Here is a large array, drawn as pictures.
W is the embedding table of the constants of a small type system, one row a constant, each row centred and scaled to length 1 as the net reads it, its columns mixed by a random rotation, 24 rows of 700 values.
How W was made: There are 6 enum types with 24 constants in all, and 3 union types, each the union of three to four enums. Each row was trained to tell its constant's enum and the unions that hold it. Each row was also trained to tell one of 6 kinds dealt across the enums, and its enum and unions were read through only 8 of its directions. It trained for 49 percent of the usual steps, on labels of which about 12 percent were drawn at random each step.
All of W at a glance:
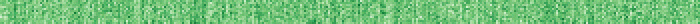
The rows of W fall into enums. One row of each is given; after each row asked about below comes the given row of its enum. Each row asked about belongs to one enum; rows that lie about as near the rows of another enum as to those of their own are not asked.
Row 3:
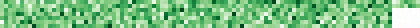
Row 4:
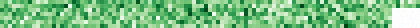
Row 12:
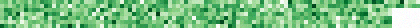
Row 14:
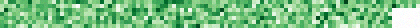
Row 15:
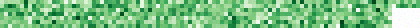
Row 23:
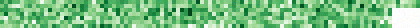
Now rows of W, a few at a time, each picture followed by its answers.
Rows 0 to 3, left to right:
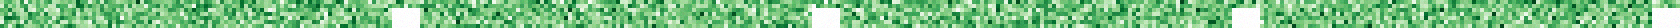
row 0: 4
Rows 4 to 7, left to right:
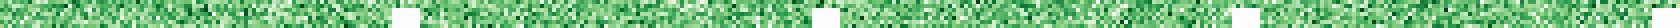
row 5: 12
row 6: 4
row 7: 12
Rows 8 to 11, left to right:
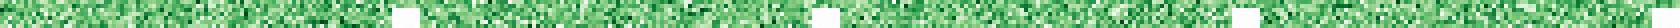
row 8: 15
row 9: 23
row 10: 4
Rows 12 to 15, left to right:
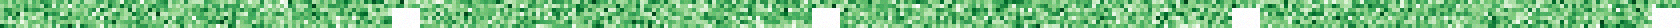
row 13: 12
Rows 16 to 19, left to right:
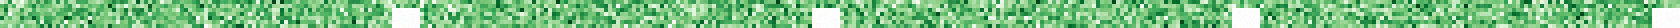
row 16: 23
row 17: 4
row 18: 3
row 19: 12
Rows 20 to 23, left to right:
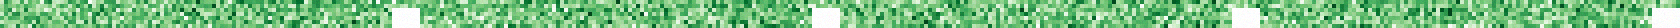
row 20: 3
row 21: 15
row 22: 3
